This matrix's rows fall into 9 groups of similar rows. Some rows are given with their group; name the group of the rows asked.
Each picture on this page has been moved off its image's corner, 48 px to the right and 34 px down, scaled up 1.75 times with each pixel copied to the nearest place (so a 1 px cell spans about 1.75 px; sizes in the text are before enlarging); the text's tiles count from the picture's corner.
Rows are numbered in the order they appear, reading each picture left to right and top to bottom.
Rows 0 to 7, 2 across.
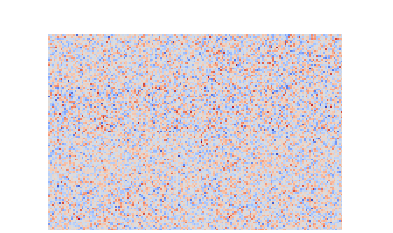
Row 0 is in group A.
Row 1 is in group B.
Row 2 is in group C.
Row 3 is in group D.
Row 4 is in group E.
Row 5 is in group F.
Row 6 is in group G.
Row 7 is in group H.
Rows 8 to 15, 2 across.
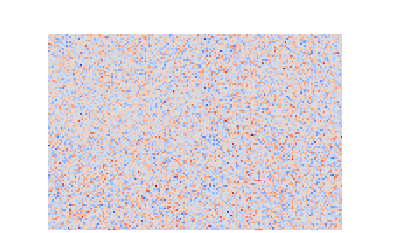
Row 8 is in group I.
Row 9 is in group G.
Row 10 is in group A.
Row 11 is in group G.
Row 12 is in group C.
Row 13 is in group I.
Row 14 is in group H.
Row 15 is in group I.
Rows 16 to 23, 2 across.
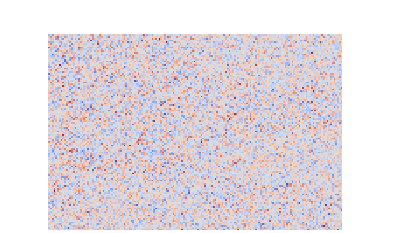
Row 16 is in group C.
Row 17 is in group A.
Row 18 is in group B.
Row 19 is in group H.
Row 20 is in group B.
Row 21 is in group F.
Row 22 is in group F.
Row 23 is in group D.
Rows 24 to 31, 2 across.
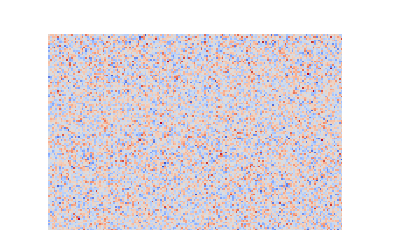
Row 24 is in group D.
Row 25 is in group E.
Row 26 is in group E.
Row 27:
H
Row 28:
B
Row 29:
C
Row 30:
G
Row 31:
D
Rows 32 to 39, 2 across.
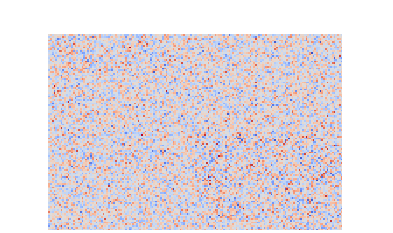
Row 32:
B
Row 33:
A
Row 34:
F
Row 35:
A
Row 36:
B
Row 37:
C
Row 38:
A
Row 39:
B
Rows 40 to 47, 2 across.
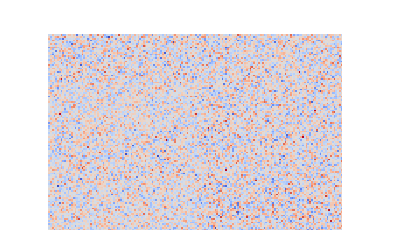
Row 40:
A
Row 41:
C
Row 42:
C
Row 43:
A
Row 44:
H
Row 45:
D
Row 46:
G
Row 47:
B
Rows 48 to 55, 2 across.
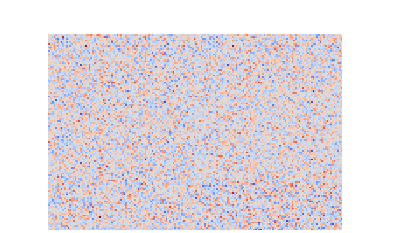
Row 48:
I
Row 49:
I
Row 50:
A
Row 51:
H
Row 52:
I
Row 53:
H
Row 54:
B
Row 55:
I
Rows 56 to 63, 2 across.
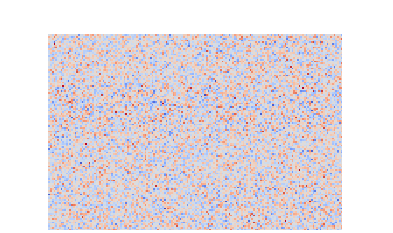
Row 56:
F
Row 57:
E
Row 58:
B
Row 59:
H
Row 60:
I
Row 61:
H
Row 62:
H
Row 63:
C
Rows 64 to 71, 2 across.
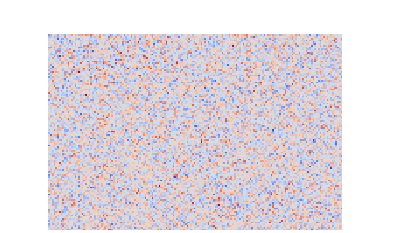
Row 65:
I
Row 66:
I
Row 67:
D
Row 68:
C
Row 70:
C
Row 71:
B
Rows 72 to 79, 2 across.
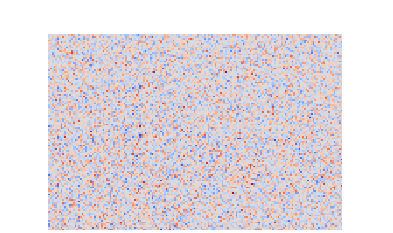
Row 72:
B
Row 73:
G
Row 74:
D
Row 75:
B
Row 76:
D
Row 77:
C
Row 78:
C
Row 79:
I
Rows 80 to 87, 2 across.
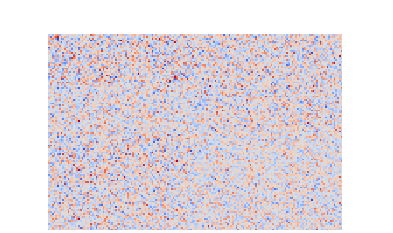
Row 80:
C
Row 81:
A
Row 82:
G
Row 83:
E
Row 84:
G
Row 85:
E
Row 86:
G
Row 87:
A
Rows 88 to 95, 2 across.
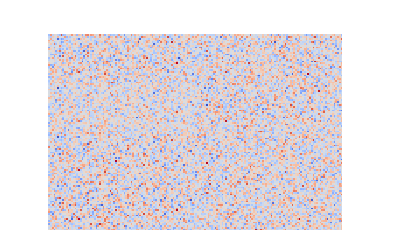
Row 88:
G
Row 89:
E
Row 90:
G
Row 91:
G
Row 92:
G
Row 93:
C
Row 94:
G
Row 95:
H
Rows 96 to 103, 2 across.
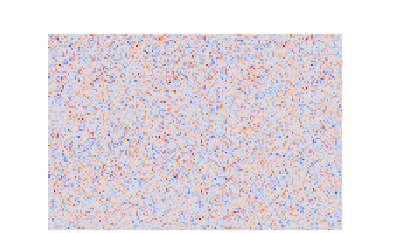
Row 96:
C
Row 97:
C
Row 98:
H
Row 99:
C
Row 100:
C
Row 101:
F
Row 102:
F
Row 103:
F
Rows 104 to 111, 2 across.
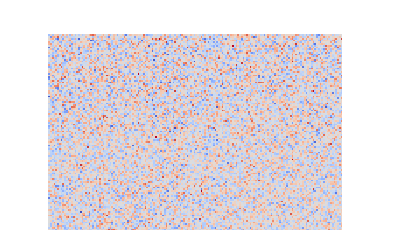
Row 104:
C
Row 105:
I
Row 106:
C
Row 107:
E
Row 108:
H
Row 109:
I
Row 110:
I
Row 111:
F
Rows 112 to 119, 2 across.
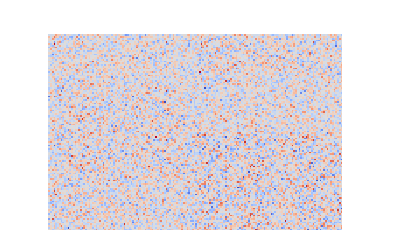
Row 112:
F
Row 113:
F
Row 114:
H
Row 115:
G
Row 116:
H
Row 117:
C
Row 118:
F
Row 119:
C
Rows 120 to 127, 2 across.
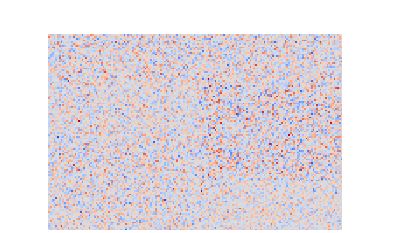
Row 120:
E
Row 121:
A
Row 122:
G
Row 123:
B
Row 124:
G
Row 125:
B
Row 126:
A
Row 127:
F
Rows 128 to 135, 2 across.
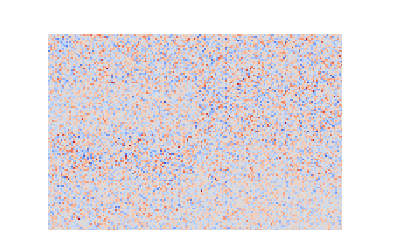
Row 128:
I
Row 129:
C
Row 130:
H
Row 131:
C
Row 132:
B
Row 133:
E
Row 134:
G
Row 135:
F
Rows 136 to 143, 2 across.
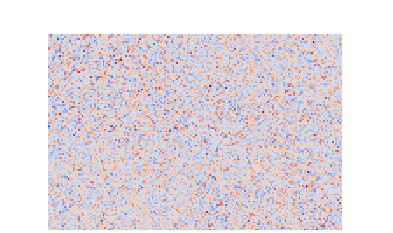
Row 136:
G
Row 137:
H
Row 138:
C
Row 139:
B
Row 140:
E
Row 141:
E
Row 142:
C
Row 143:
C
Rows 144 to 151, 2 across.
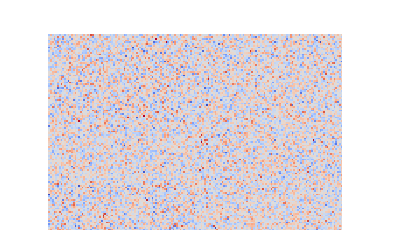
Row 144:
H
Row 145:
A
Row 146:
G
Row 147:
G
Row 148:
B
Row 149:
F
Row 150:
C
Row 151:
E
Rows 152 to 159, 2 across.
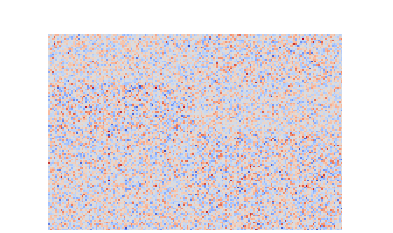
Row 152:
F
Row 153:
H
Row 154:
D
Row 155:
B
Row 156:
A
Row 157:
C
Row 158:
D
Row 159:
C
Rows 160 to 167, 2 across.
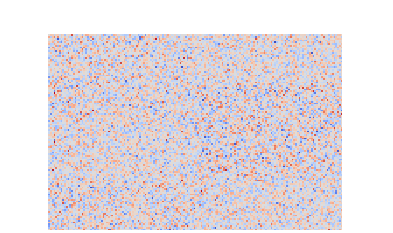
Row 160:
D
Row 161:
A
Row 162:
F
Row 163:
C
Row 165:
G
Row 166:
C
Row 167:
F
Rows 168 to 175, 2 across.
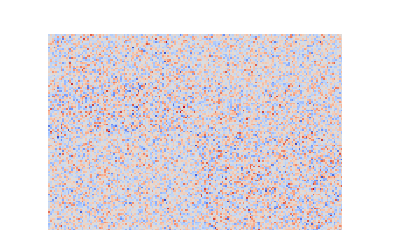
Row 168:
H
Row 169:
A
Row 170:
D
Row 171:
B
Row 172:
G
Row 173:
C
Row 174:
A
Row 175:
E
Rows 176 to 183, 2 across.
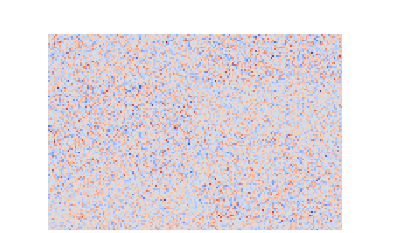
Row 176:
F
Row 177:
A
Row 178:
D
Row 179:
A
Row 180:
F
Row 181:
E
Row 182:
H
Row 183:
B
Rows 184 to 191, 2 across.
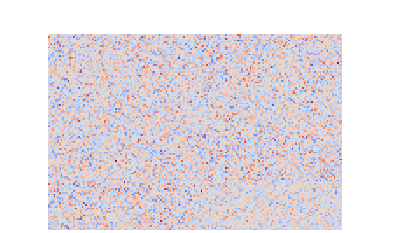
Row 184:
E
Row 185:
C
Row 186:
G
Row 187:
H
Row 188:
B
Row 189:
C
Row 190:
E
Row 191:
F
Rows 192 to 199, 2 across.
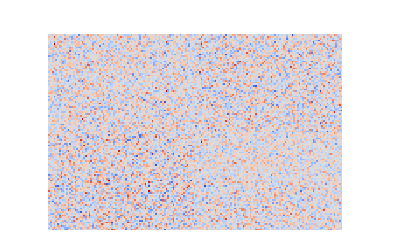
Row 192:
F
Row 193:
F
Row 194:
H
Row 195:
A
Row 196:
D
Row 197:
F
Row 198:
I
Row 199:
G
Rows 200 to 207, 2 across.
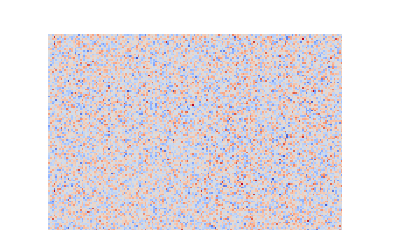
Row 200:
F
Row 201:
D
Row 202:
A
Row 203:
H
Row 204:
A
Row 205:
D
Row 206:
F
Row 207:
E
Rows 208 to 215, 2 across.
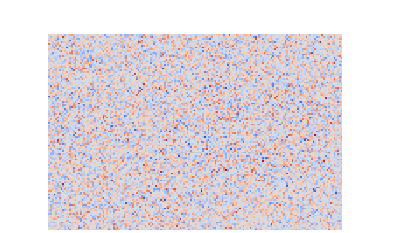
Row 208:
B
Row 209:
A
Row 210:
C
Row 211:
B
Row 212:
E
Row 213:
G
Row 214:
H
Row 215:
F
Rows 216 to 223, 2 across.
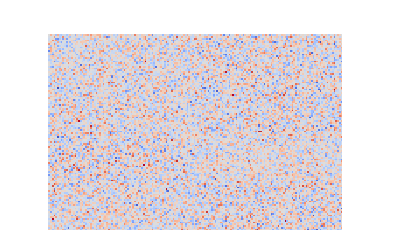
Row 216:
I
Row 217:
A
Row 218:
G
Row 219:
I
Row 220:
G
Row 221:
E
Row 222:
F
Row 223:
C
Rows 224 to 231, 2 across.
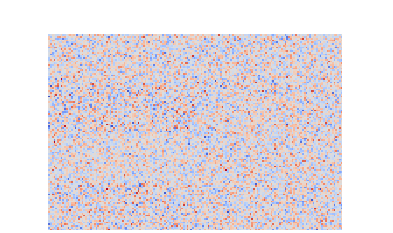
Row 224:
A
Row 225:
D
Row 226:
C
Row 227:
E
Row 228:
F
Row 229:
G
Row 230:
D
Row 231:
A
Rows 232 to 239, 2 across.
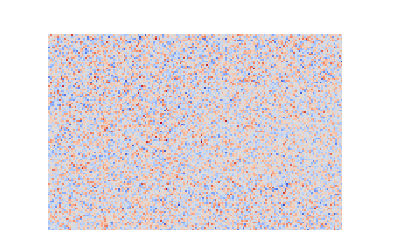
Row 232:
D
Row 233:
C
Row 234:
E
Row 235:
G
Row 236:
H
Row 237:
F
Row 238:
E
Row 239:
D
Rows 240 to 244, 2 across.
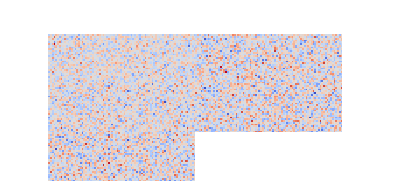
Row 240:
F
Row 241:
G
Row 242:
A
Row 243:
I
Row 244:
A
